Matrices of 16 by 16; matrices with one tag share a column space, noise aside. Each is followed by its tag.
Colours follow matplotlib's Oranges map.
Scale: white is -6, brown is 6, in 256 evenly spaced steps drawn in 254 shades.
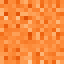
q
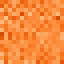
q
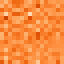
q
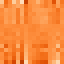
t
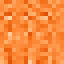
q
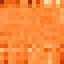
t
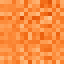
q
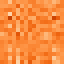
q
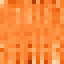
t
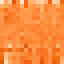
t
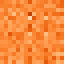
q
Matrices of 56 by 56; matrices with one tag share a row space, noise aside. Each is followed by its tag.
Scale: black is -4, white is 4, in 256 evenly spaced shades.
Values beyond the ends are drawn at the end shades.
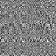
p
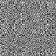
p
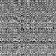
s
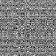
s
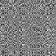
p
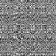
s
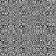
p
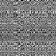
s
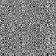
p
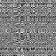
s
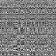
s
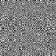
p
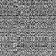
s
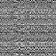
s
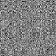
p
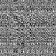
s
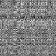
s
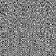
p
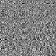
p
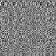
p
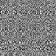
p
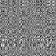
p
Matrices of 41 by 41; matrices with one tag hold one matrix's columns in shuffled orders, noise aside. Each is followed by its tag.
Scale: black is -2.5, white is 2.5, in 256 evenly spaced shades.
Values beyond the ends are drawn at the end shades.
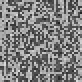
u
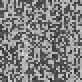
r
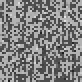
u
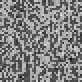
u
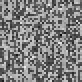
r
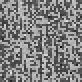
r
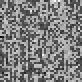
r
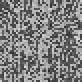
r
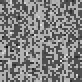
r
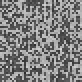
u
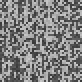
u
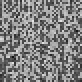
u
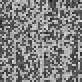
r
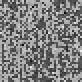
r
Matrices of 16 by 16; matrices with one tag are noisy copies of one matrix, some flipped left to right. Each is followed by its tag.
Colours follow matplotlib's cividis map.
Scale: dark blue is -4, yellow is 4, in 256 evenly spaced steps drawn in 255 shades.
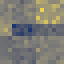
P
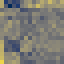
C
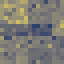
P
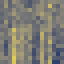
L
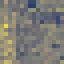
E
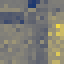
E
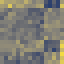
C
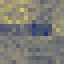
P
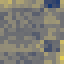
C
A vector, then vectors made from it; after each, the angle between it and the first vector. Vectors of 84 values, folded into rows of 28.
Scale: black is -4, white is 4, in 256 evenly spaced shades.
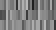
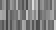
nearly opposite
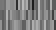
nearly parallel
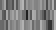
orthogonal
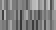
partly opposed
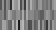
orthogonal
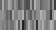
orthogonal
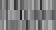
orthogonal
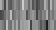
partly aligned
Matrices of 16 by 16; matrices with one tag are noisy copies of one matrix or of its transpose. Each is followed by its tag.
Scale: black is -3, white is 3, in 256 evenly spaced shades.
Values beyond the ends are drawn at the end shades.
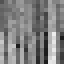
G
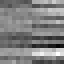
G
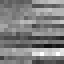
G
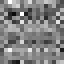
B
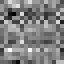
B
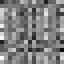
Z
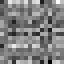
Z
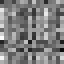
Z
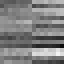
G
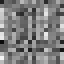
Z
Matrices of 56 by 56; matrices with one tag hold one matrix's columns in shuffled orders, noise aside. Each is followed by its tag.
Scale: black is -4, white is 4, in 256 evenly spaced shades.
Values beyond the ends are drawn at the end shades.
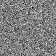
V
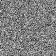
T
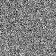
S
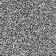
T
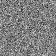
S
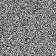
T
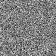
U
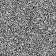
V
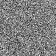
U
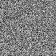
T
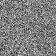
U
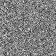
V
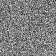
T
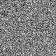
S
